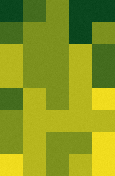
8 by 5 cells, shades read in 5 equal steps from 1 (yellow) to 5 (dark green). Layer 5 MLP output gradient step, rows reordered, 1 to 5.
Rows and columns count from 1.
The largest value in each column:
5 4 3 5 5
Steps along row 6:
down same same same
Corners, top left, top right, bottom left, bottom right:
5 5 1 1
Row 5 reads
4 2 3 2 1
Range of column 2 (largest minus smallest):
2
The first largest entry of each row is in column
1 4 5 5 1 1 1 3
